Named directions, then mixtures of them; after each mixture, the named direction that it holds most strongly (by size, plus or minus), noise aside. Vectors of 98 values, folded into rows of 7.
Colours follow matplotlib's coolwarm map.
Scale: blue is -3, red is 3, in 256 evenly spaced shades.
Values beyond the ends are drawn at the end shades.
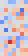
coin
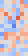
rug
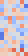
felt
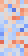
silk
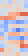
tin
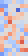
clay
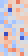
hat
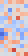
felt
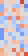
felt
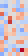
clay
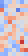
clay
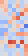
silk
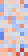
felt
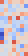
felt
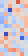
hat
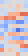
tin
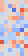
silk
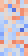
silk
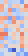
felt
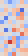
coin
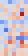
coin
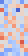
clay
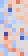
hat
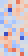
hat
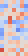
felt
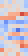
tin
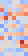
tin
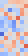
rug
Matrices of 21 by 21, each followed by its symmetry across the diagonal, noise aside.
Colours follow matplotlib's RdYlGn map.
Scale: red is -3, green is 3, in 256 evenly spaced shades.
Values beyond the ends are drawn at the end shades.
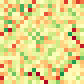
symmetric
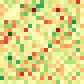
antisymmetric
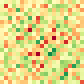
symmetric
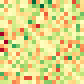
antisymmetric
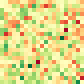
antisymmetric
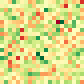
neither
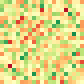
symmetric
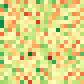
neither
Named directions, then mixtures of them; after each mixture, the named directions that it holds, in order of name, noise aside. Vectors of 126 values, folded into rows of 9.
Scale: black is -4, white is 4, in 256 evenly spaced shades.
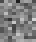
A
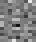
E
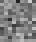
A, E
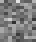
A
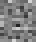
E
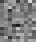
A, E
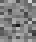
A, E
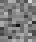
A, E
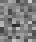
A, E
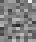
A, E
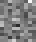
E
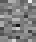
E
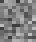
A, E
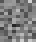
A, E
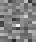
E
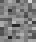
A, E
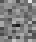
A, E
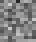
A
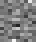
E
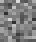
A
